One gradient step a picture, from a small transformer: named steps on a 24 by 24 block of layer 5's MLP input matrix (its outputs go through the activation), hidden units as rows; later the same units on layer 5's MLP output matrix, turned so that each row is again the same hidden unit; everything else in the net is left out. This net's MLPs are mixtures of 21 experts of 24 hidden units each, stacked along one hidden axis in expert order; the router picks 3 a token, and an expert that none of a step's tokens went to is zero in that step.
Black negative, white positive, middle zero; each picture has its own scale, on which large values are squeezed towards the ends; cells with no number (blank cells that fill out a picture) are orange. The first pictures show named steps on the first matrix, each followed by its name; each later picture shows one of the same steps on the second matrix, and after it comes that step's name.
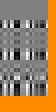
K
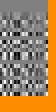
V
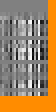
V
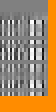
V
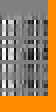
V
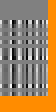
K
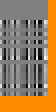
K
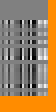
K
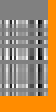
K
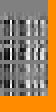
V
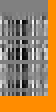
V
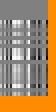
K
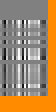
K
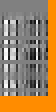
V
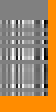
K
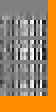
V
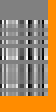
K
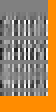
V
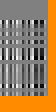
K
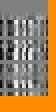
V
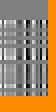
K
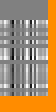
K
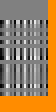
K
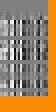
V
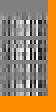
V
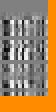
V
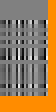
K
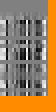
V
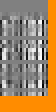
V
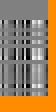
K
